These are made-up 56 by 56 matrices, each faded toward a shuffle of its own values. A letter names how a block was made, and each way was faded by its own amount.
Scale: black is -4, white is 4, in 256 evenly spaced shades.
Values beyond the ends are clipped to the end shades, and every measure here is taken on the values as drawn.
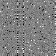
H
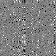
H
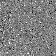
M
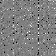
H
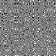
H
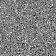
M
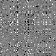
H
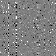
H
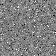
M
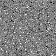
M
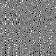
H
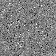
M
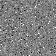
M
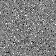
M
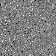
M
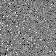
M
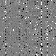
H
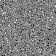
M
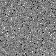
M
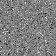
M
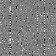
H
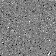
M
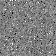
M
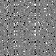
H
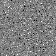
M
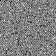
M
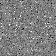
M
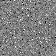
M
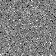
M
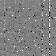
H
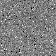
M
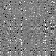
H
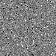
M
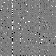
H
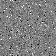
M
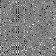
H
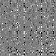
H
